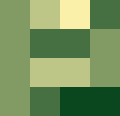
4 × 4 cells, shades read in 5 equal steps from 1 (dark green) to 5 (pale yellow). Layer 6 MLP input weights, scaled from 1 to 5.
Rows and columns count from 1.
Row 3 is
3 4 4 3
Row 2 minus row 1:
0 -2 -3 1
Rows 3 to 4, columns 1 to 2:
3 4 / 3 2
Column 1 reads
3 3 3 3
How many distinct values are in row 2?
2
